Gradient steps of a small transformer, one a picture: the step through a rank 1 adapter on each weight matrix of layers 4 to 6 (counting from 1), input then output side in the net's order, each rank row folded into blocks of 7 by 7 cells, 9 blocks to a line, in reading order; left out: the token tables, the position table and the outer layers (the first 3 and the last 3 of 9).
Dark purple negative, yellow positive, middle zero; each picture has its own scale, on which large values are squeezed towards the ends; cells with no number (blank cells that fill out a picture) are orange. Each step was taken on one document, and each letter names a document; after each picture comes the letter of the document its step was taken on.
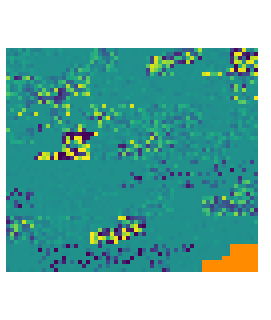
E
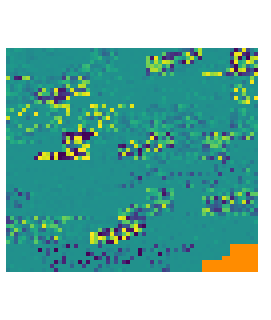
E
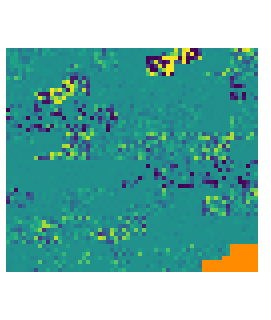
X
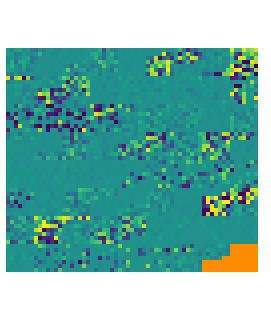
X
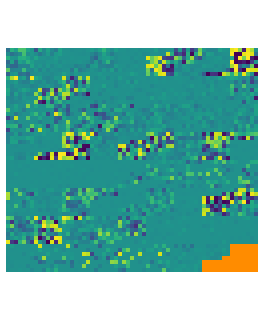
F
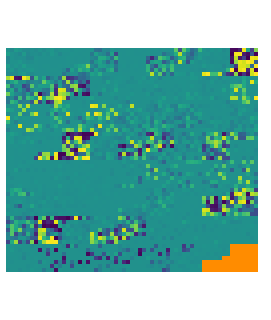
E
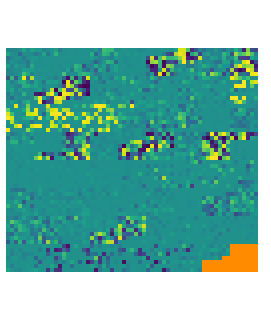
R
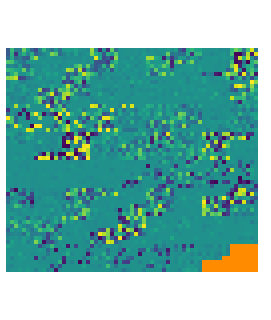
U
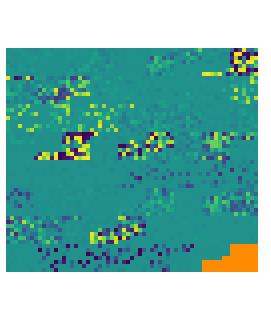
E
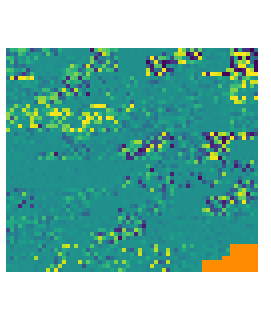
R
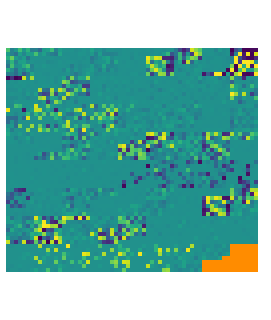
X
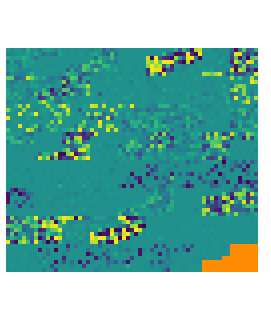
E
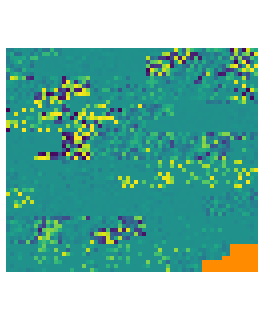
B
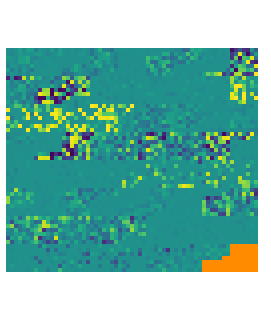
X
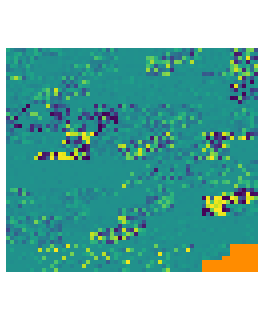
U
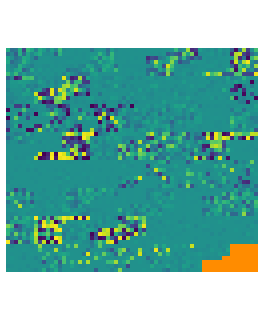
F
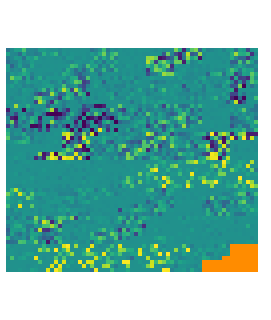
R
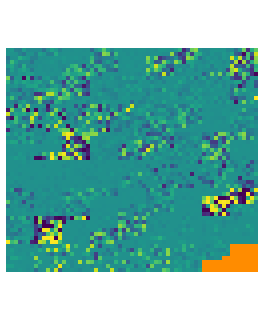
R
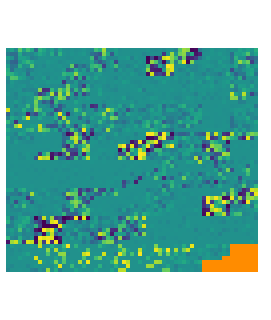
X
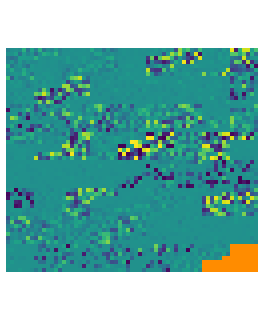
F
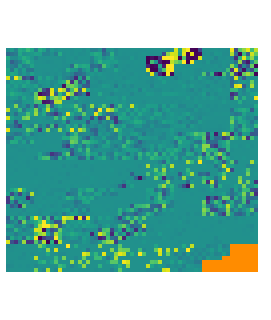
X
